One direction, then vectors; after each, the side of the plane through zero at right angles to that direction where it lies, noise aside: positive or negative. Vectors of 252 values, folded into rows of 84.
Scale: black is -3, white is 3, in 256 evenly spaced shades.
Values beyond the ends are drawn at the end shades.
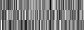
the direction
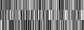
positive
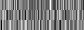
negative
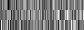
positive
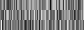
positive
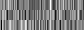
negative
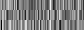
negative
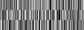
positive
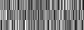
negative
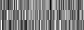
positive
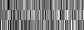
positive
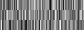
positive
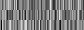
negative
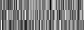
positive
